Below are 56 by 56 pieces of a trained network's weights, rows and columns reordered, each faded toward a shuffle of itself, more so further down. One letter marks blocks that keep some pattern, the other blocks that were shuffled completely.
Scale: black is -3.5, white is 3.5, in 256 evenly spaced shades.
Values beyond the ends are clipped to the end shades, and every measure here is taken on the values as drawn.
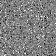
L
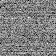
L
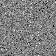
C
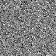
L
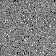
L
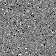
C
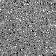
L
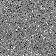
C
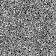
C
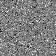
C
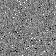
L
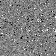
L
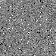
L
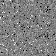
L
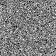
C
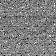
L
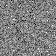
C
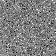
C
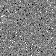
C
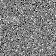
C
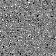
L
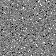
C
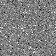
L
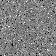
C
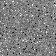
C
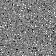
C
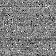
L
